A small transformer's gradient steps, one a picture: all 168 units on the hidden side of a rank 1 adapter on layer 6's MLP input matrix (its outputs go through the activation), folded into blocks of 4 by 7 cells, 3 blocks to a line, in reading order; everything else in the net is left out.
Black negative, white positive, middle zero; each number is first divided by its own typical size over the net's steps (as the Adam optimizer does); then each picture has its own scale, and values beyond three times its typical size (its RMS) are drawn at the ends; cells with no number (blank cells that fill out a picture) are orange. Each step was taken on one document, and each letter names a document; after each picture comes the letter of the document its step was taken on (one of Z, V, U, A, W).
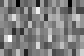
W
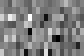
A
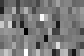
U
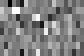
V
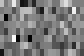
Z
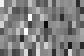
U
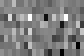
A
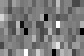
U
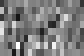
V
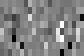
A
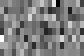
V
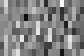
W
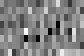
U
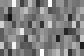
Z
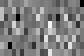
V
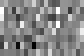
V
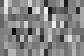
W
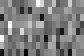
U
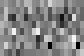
W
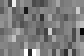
U
